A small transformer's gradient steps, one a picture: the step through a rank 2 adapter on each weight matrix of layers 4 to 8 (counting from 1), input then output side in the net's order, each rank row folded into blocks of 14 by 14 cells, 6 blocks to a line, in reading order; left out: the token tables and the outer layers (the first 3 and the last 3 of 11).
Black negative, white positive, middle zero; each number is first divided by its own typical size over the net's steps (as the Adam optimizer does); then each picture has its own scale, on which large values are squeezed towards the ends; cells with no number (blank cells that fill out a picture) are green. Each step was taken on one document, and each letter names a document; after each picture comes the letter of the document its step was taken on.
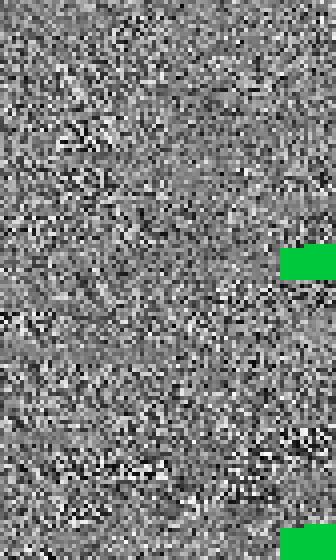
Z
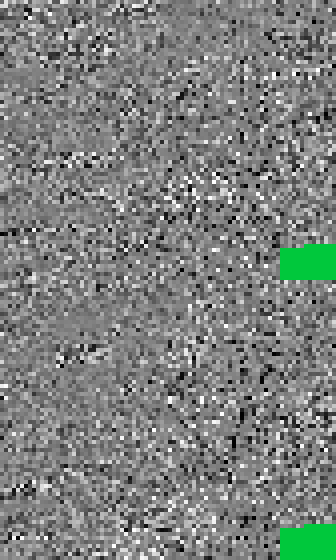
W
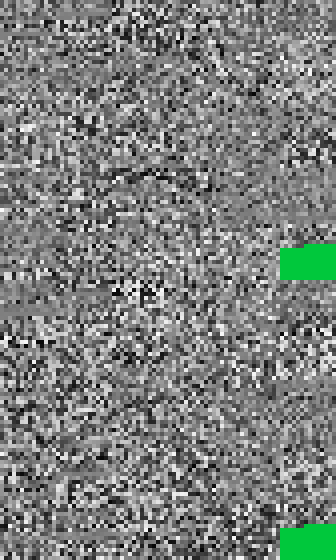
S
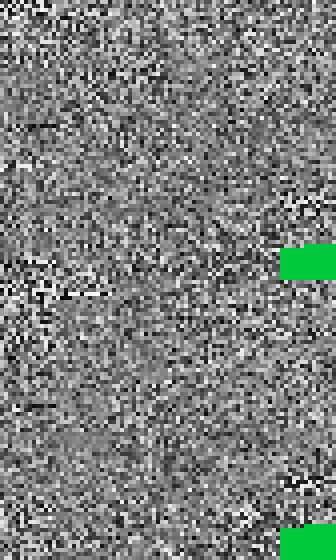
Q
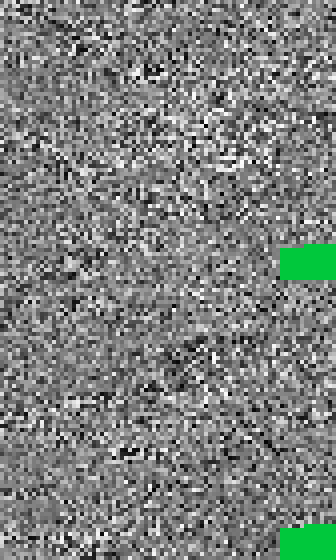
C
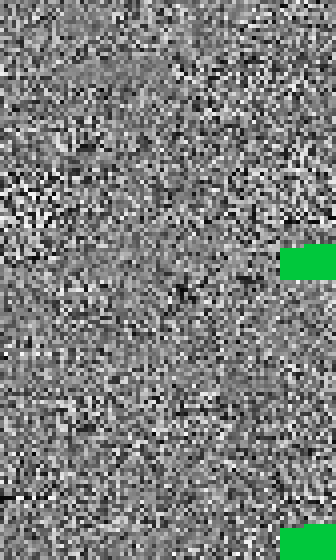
Z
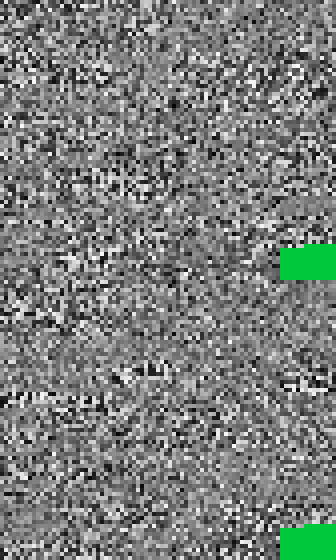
Z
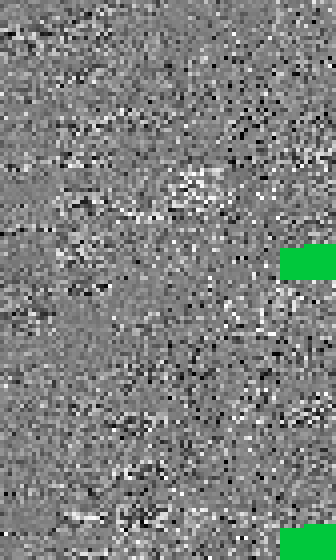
W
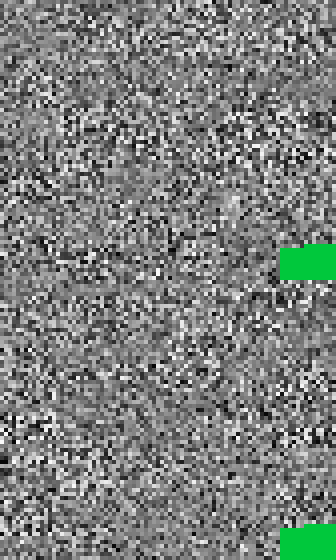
Q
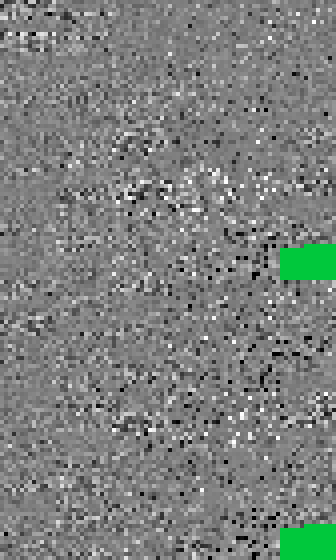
W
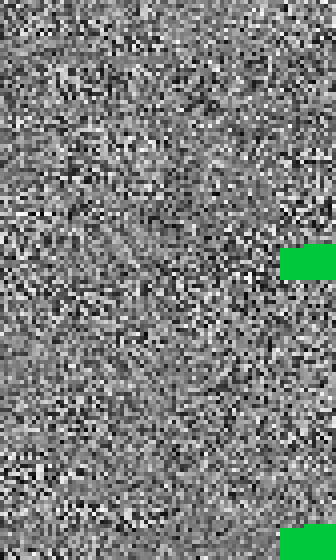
Z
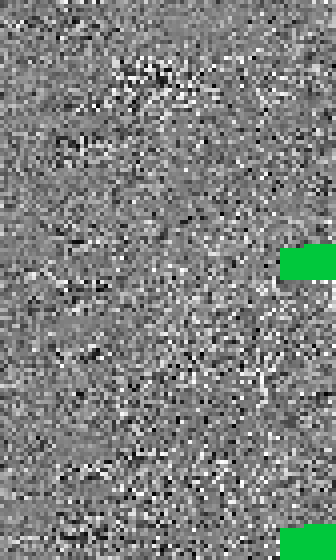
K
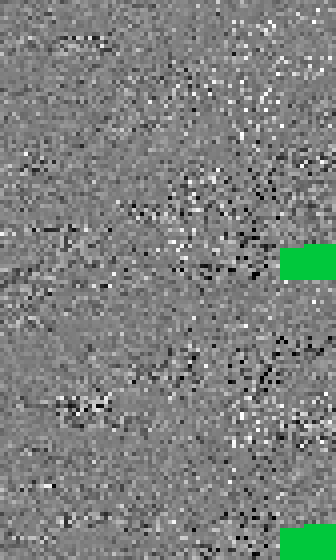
W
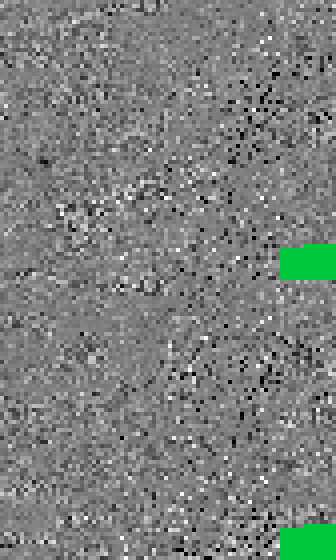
W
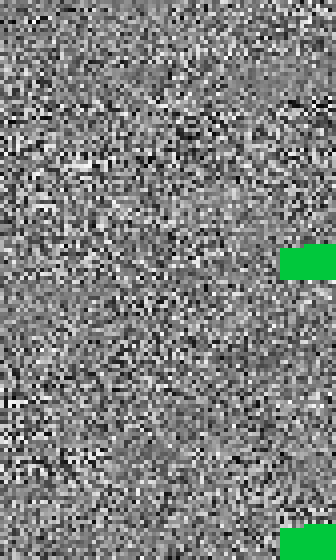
Q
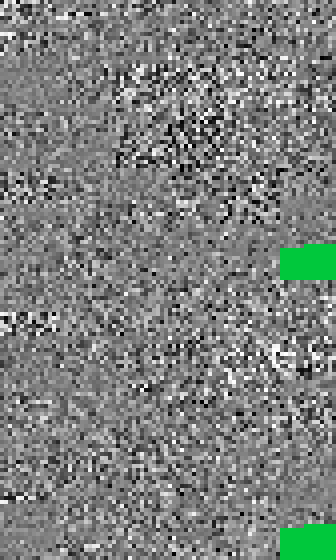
C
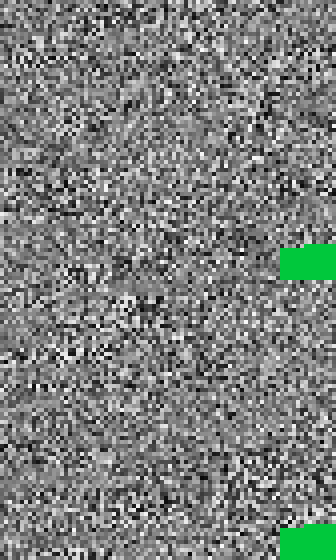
Q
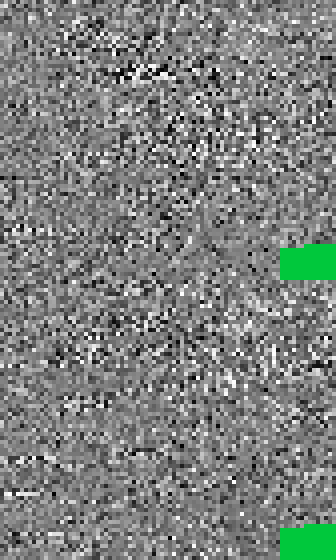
C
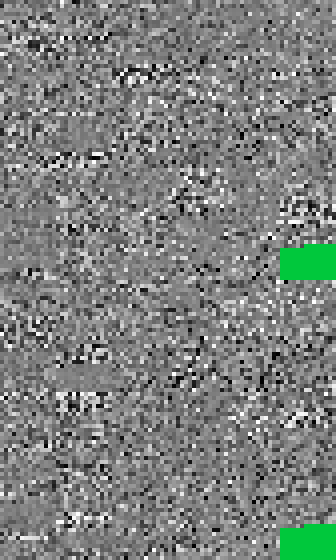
W
